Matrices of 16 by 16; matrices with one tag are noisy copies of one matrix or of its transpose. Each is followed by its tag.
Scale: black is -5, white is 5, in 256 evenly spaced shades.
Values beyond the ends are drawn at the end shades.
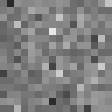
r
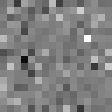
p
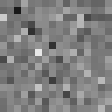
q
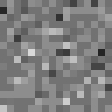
r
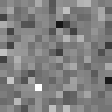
p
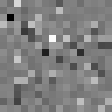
q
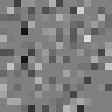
p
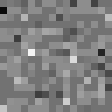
r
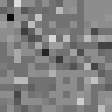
q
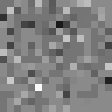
p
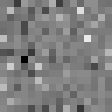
p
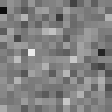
r
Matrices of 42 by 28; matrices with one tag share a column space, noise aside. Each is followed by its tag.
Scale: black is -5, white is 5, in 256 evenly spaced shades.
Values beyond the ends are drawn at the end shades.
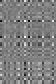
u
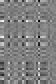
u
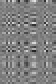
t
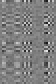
t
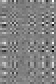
t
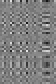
t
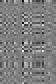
t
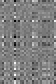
u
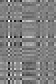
u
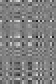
u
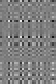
u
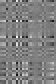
u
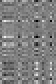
u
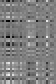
u
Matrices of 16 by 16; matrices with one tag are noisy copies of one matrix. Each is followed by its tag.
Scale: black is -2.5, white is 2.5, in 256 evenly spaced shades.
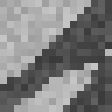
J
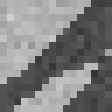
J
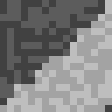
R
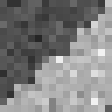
R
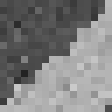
R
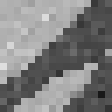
J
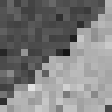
R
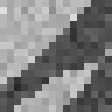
J
